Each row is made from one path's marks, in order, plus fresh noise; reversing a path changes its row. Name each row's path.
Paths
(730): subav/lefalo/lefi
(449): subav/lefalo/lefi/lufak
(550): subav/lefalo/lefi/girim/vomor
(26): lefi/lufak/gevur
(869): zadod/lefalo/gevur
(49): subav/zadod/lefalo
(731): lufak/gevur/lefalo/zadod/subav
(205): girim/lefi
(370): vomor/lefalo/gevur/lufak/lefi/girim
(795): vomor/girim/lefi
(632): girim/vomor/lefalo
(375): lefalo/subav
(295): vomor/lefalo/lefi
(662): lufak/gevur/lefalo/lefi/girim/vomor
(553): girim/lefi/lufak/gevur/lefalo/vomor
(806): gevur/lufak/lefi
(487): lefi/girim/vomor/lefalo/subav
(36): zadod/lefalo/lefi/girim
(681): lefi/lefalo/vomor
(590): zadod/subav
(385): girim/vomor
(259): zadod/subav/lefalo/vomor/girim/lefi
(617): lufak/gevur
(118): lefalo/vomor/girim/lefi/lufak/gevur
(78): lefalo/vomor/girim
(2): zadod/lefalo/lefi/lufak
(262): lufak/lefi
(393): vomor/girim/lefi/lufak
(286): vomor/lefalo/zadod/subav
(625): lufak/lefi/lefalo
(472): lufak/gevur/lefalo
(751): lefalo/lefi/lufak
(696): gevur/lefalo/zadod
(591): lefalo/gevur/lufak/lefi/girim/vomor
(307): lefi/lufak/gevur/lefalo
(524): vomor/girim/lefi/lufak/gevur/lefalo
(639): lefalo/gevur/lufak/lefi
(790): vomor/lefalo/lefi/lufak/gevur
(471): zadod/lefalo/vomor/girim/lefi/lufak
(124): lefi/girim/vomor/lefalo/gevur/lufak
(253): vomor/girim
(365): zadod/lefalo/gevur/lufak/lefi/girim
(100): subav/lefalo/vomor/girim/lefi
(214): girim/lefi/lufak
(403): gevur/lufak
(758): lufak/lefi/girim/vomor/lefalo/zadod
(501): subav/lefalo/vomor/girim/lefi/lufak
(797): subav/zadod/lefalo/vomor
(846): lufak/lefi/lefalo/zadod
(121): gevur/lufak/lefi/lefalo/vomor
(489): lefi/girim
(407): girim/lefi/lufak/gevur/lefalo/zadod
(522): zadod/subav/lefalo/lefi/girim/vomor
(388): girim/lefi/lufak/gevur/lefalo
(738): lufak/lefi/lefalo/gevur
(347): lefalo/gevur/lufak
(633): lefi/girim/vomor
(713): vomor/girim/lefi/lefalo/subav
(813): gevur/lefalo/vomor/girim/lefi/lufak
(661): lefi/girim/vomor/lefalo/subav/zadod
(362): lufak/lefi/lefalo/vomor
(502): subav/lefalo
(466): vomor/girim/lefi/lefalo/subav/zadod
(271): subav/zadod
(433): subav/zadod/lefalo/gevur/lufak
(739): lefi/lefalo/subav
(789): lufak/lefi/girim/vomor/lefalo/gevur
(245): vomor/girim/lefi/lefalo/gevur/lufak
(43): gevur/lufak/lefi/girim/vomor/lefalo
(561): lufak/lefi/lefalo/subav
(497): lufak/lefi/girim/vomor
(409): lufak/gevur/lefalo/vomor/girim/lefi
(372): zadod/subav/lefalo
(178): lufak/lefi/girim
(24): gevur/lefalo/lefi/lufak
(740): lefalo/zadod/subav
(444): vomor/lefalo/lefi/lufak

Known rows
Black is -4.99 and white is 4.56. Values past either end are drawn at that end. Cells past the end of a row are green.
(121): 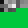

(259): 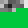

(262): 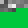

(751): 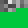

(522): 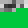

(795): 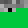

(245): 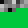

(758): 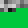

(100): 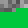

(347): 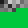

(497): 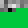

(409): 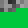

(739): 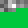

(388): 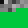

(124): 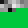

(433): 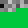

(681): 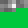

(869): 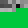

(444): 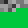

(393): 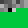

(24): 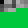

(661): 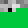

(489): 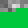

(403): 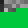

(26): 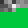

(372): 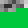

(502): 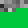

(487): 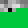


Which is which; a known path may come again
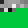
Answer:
(43)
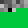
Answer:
(393)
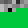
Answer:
(713)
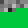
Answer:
(205)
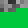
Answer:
(409)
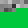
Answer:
(550)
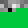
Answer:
(633)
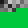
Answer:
(347)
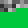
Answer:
(449)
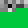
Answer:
(740)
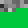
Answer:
(502)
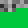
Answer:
(730)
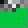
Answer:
(639)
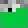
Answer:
(661)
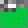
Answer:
(561)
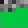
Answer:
(407)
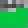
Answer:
(2)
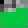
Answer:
(24)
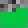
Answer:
(472)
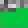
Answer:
(178)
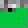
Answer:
(497)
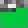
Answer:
(362)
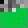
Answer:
(813)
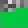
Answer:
(751)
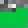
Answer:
(262)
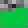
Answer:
(78)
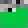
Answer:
(466)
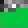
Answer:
(806)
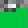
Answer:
(738)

